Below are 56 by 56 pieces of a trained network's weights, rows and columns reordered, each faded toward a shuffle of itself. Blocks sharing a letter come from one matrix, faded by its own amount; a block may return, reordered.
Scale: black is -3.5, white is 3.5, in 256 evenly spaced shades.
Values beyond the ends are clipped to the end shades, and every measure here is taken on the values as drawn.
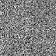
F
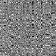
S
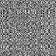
S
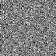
F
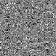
F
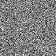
F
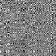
S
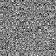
F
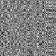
S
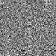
F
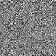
F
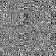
S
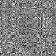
S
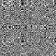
S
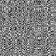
S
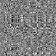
S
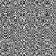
S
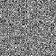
F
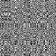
S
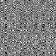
S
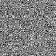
F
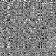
S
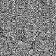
F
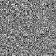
F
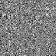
F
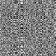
S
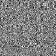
F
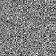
F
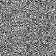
F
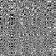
S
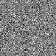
F
